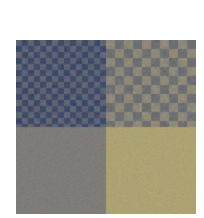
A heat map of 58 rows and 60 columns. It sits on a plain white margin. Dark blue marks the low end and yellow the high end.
It is made of 2 by 2 panels. Panel 1,1: low, checkered. Panel 1,2: middling, checkered. Panel 2,1: middling, flat. Panel 2,2: high, flat.
